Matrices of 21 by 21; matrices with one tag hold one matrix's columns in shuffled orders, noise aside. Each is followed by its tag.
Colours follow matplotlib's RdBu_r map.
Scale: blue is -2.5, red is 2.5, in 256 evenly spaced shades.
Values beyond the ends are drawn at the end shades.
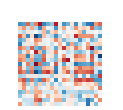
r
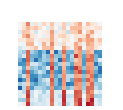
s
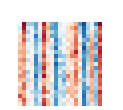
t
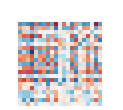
r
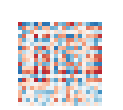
r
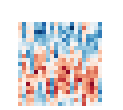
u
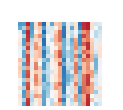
t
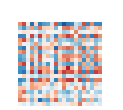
r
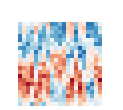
u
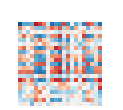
r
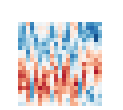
u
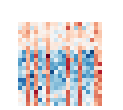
s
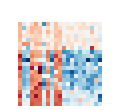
s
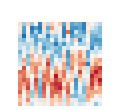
u
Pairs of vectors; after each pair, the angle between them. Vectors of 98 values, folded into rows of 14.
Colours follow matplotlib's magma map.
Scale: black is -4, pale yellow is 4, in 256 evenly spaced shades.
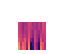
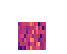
partly opposed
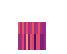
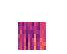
nearly opposite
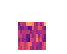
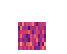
partly aligned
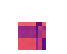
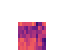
nearly parallel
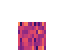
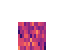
orthogonal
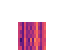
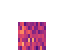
partly opposed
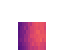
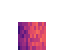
nearly parallel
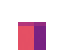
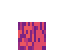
orthogonal
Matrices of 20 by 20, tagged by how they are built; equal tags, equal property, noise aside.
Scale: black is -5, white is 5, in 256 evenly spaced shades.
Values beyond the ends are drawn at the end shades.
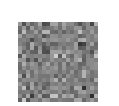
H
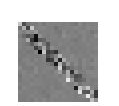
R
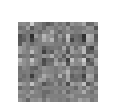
H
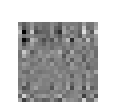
H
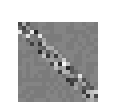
R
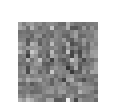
H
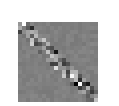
R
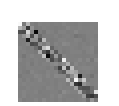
R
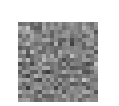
H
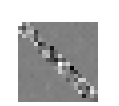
R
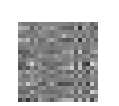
H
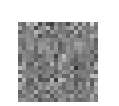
H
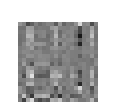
H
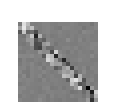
R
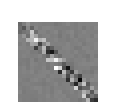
R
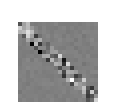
R
